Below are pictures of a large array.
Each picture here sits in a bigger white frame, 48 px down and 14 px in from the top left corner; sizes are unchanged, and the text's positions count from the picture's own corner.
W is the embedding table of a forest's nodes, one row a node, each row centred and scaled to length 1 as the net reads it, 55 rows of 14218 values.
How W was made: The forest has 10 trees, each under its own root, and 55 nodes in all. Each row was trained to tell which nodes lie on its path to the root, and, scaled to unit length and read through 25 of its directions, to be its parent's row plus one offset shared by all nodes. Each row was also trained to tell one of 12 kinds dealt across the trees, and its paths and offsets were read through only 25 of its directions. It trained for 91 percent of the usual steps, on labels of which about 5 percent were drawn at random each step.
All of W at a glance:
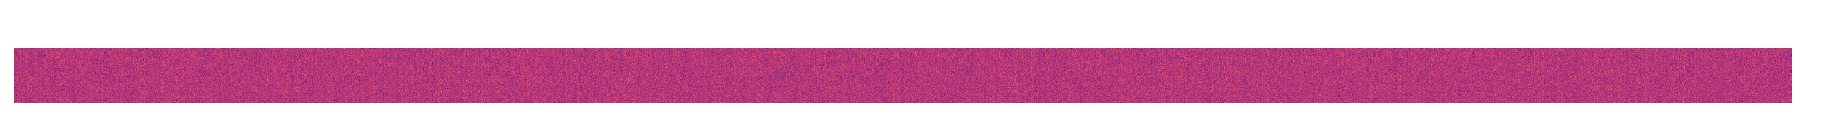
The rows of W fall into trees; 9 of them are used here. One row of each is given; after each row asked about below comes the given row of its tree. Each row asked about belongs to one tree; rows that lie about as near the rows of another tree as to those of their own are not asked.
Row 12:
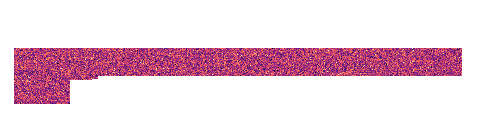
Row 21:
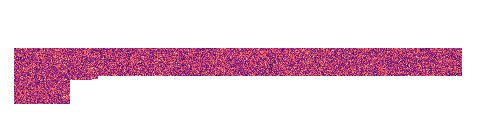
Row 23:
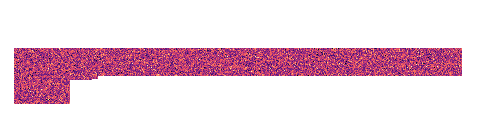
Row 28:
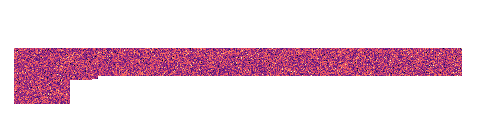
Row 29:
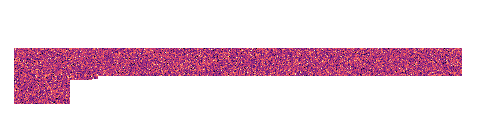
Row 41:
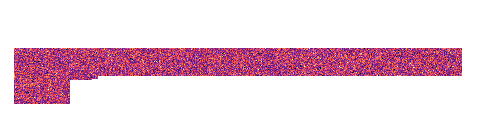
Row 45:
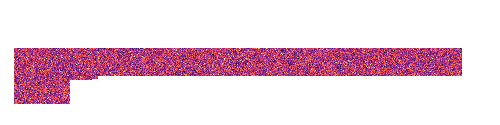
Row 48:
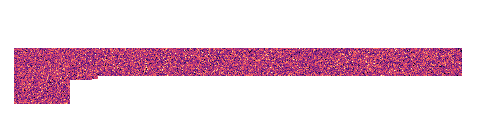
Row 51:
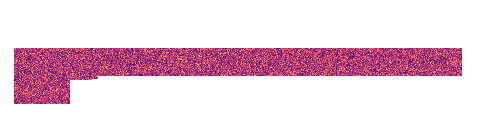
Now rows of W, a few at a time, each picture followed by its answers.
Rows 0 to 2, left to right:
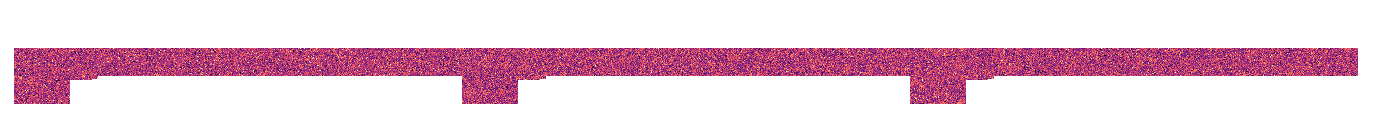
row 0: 12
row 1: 21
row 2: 48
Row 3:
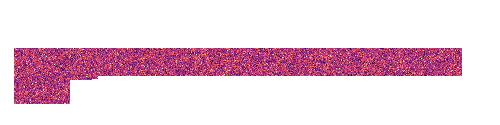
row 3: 45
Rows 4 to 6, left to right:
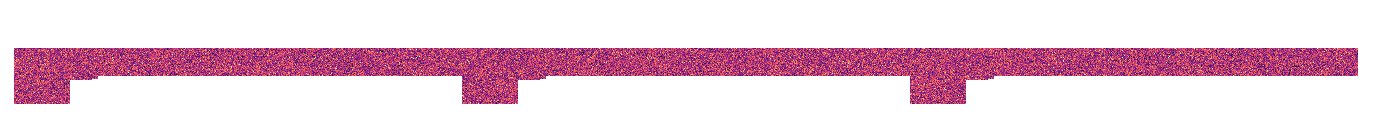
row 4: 23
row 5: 45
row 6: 41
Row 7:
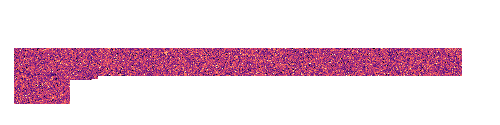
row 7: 23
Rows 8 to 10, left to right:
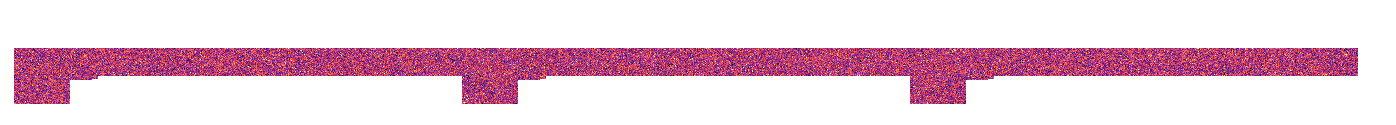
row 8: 23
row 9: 29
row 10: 12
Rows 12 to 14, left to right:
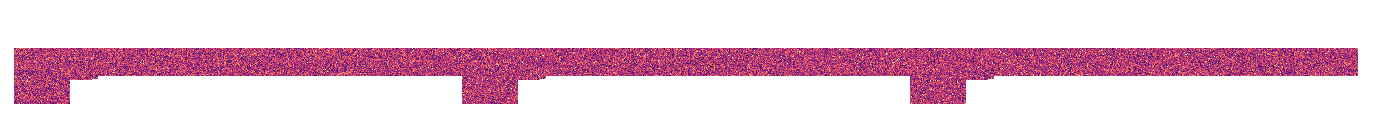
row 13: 21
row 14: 23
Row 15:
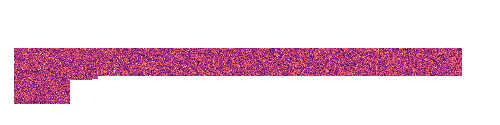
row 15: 51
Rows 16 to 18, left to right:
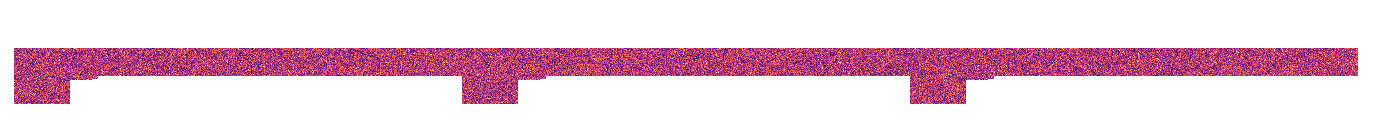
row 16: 51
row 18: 51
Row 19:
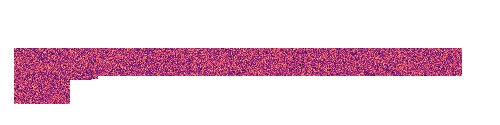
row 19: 23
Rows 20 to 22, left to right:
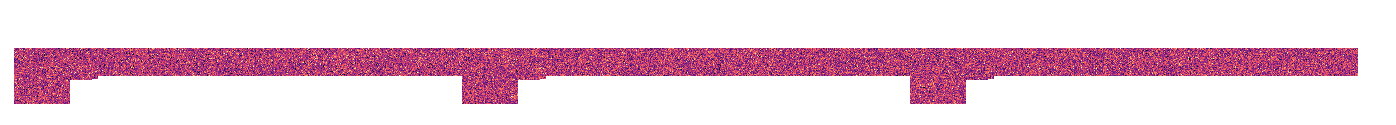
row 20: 28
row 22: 41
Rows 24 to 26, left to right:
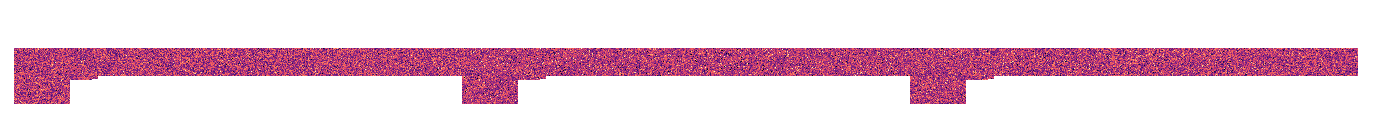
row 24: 28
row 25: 12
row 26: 12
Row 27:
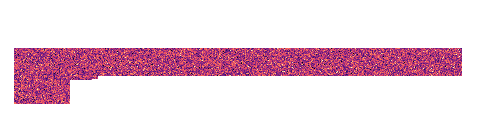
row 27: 23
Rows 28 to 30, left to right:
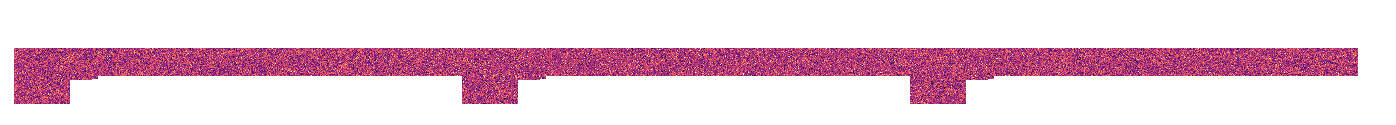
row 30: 21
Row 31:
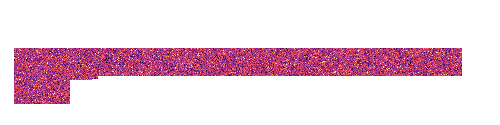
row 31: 28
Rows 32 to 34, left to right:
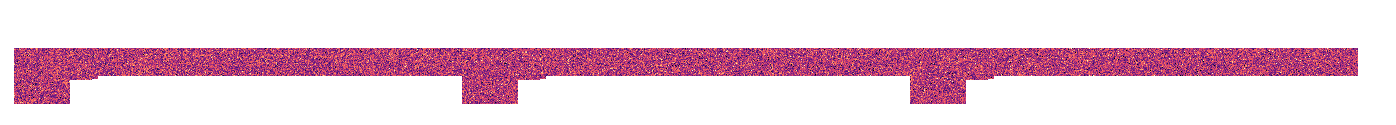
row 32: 28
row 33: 45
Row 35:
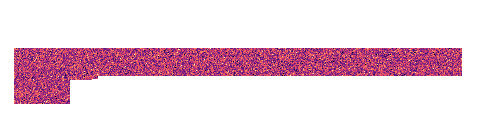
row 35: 21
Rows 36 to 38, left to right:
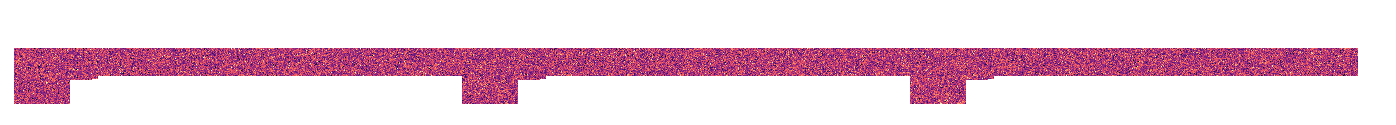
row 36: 29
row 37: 41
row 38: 48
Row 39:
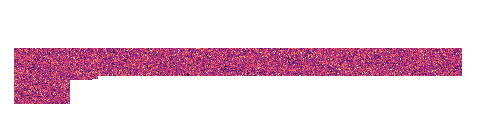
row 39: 28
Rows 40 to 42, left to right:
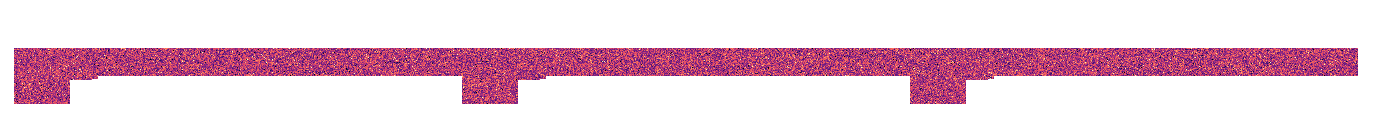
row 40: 48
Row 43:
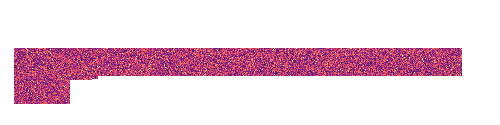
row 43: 28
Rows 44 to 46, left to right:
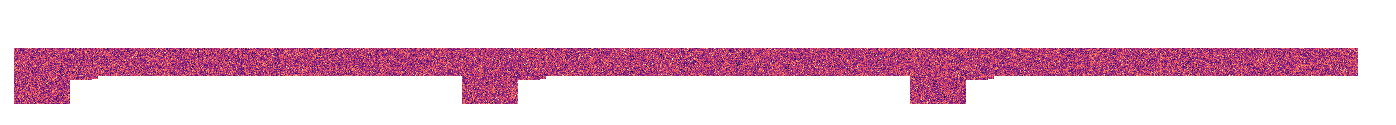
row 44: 21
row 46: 29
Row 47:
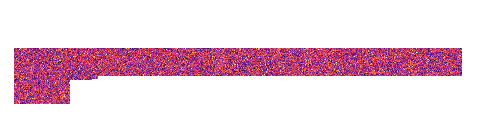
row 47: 23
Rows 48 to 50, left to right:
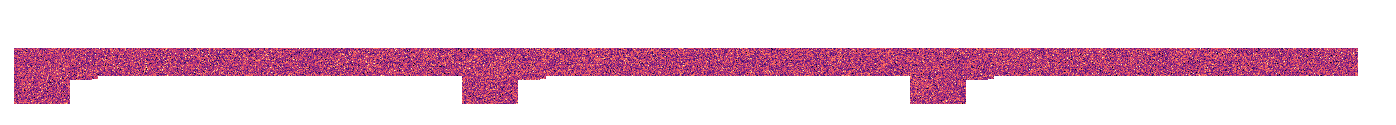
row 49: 28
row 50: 41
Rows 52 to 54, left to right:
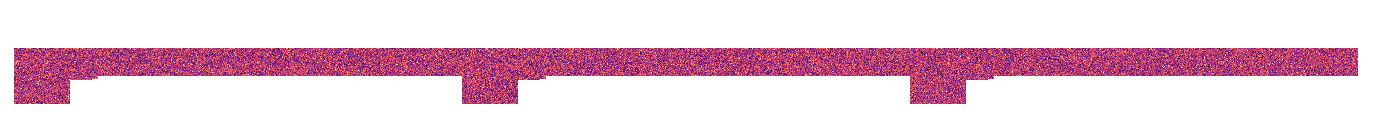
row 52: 51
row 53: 48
